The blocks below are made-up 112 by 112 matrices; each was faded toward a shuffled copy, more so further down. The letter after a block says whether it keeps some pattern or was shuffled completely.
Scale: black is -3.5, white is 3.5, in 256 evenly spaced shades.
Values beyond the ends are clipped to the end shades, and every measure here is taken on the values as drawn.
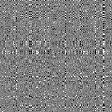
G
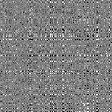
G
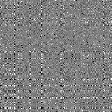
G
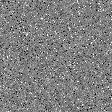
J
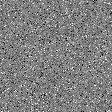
J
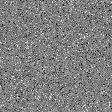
J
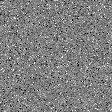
J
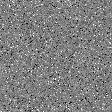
J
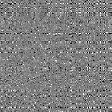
G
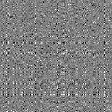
G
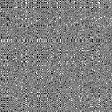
G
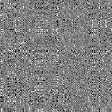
G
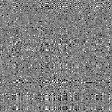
G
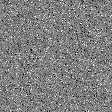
J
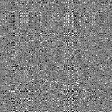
G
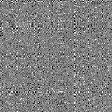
G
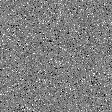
J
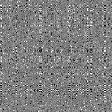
G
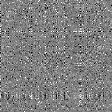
G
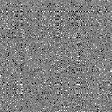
G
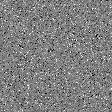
J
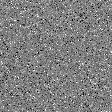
J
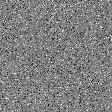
J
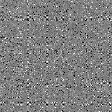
G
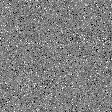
J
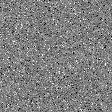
J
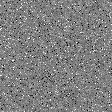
J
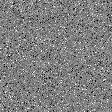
J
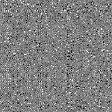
G
